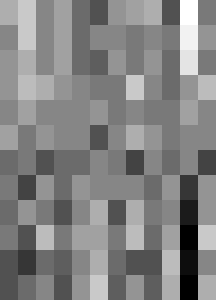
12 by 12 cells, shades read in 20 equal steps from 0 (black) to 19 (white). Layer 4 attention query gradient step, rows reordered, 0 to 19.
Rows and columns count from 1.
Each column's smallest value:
6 4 6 6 8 6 6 5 6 6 0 5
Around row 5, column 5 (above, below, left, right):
10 10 10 11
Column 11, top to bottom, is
19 18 17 11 12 10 10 4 2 0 1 0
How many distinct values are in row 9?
7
